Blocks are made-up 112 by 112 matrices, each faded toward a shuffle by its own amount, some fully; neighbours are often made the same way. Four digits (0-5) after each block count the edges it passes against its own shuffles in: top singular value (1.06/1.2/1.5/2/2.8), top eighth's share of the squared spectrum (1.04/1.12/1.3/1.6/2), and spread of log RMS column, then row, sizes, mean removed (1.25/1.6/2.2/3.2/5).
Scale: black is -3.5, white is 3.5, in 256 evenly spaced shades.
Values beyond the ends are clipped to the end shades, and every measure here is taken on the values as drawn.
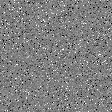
0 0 0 0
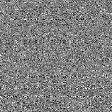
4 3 1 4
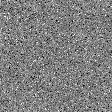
0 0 0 0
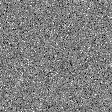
0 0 0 0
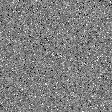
0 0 0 0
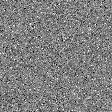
0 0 0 0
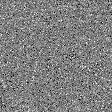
0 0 0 0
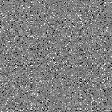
4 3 2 2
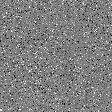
0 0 0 0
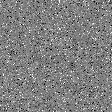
0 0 0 0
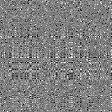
5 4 2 3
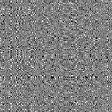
5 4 3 3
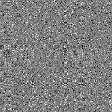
4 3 2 2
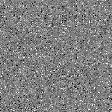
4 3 1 2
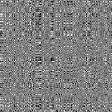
5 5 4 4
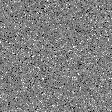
2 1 0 0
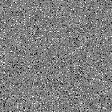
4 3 2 1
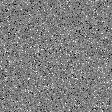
1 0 0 0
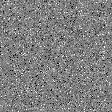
2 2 0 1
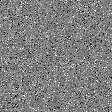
2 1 0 0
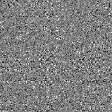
4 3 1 2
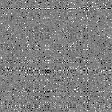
5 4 2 3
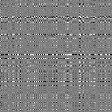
5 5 3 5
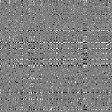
5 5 3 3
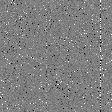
3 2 1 0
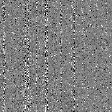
2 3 4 0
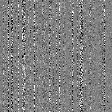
2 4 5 0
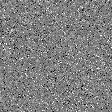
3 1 0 0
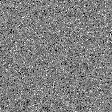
2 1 0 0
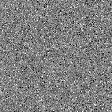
3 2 1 0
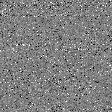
1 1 0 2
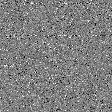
1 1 0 1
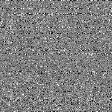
1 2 0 4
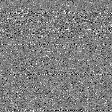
1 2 0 3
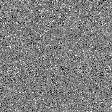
1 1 0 2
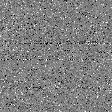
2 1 0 2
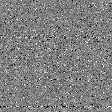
2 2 0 2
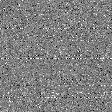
2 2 0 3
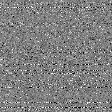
2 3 0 3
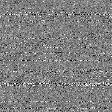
2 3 0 4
